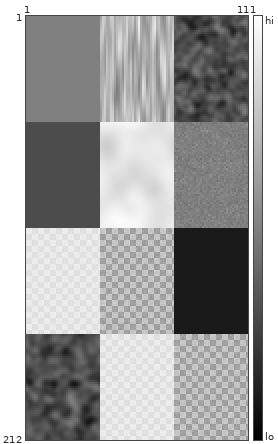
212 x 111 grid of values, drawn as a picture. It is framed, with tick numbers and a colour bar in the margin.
The table splits into 4 rows of 3 panels. Panel 1,1: middling, flat. Panel 1,2: high, streaked downward. Panel 1,3: low, blotchy. Panel 2,1: low, flat. Panel 2,2: very high, smooth, faint in contrast. Panel 2,3: middling, fine-grained, faint in contrast. Panel 3,1: very high, checkered, faint in contrast. Panel 3,2: high, checkered. Panel 3,3: very low, flat. Panel 4,1: low, blotchy. Panel 4,2: very high, checkered, faint in contrast. Panel 4,3: high, checkered.
